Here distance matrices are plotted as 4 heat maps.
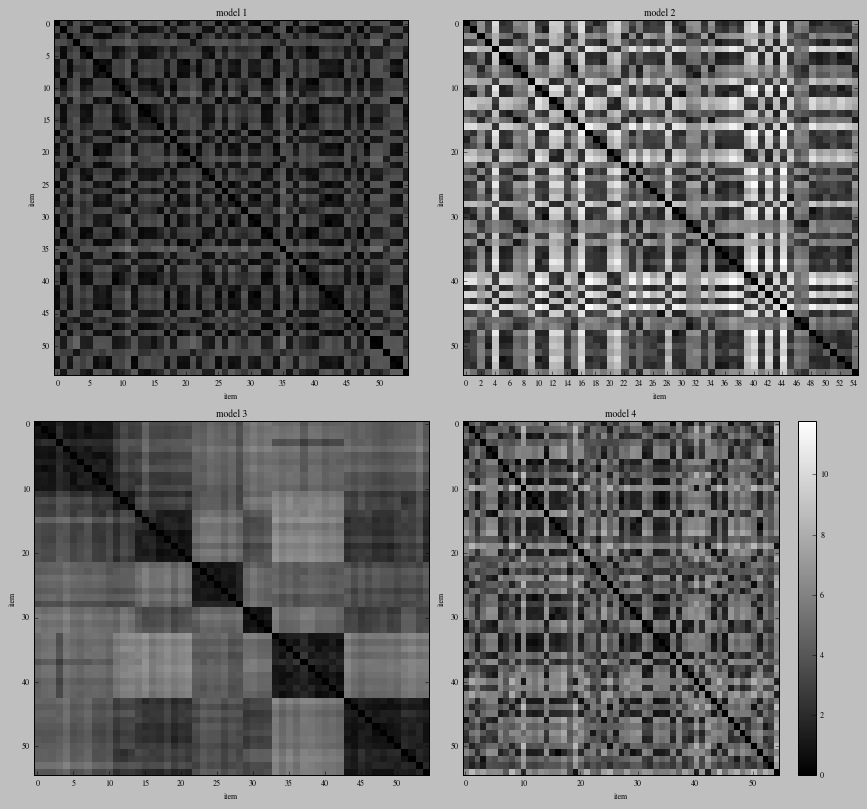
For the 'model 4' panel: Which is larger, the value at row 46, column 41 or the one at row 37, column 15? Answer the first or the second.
the second
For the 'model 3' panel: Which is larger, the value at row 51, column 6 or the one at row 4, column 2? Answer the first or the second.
the first
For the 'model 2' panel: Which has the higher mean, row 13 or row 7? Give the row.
13
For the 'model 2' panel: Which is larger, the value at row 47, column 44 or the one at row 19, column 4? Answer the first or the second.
the second
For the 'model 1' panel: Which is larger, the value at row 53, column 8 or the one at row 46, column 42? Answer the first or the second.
the second
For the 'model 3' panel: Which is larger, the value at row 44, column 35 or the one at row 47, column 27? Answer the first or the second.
the first
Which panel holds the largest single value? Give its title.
model 2
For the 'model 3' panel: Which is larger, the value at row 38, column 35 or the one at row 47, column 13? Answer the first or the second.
the second
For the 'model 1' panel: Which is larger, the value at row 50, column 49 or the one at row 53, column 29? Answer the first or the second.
the second
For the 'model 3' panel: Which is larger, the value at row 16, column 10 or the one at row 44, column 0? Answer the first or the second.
the second
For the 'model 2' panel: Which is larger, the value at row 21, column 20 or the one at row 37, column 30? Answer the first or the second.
the second
